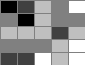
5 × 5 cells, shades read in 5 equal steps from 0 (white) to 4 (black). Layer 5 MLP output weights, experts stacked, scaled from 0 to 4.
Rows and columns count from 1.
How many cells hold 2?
7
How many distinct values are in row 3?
2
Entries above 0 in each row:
4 5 5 4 3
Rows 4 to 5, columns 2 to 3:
2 2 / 3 0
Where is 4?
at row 1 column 1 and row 2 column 2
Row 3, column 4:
3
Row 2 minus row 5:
-1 1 1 1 2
